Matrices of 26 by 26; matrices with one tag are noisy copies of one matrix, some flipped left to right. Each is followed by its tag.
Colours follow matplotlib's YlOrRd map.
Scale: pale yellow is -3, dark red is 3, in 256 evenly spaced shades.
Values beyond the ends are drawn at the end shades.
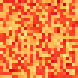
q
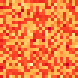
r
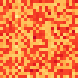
r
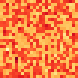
q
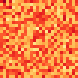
r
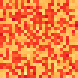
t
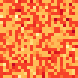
q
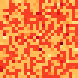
t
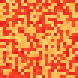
q
